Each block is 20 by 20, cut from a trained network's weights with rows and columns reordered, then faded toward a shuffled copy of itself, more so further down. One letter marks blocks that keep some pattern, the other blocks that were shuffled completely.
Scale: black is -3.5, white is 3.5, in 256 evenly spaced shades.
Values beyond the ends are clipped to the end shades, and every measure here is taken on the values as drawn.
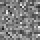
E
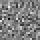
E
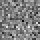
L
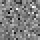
L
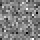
L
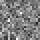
E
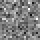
L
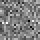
L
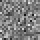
E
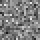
L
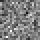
L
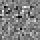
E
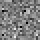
E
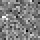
L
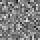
L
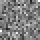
L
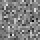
L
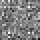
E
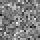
L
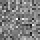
E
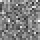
L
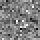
E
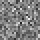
E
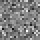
L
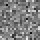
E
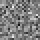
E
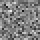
L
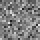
L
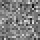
E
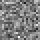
E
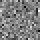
L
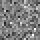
L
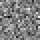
E
